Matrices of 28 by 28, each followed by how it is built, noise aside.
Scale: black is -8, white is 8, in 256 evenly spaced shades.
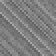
Toeplitz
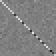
diagonal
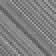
Toeplitz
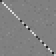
diagonal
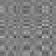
low rank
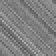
Toeplitz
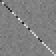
diagonal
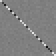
diagonal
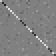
diagonal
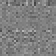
low rank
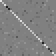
diagonal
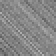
Toeplitz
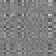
low rank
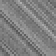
Toeplitz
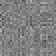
low rank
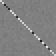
diagonal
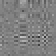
low rank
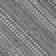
Toeplitz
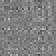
low rank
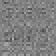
low rank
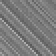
Toeplitz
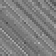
Toeplitz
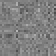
low rank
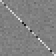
diagonal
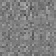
low rank
